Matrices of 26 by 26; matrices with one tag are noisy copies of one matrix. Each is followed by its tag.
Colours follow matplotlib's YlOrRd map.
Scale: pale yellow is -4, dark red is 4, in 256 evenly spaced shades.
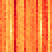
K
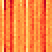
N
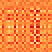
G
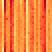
N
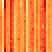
N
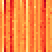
N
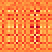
G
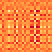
G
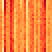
N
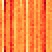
N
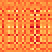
G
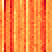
N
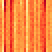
N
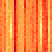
K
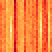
K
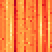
K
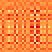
G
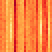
K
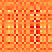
G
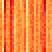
N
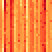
N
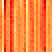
N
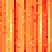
K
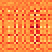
G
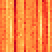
K
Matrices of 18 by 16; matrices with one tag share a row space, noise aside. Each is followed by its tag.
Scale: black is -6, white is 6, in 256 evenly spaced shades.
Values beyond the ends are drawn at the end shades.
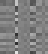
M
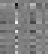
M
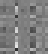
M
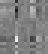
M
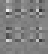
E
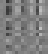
E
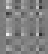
E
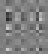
E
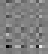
E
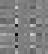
M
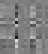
M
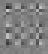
E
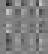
E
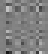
E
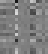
M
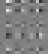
E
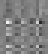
E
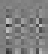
E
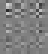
E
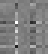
M
